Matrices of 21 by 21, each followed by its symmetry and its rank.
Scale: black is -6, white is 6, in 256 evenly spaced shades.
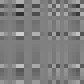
neither, rank one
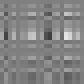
neither, rank one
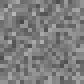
symmetric, full rank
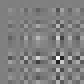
symmetric, rank one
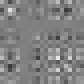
symmetric, rank two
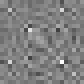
symmetric, rank three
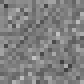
symmetric, full rank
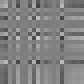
symmetric, rank one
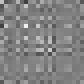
symmetric, rank two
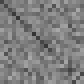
symmetric, full rank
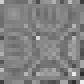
symmetric, rank three
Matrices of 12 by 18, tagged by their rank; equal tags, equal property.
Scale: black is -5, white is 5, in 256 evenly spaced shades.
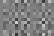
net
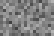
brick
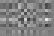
net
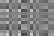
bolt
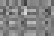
net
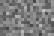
brick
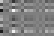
bolt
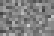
brick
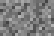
brick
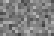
brick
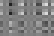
bolt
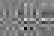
net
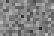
brick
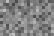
brick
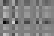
bolt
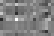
net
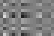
bolt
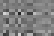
net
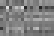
net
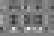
net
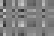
bolt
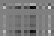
bolt
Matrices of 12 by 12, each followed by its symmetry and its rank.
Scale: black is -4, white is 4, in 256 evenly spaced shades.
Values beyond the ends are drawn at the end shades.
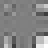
symmetric, rank one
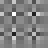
symmetric, rank one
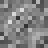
symmetric, full rank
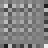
symmetric, rank one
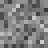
neither, full rank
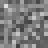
symmetric, full rank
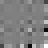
symmetric, rank one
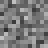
neither, full rank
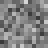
neither, full rank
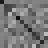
symmetric, full rank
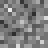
symmetric, full rank
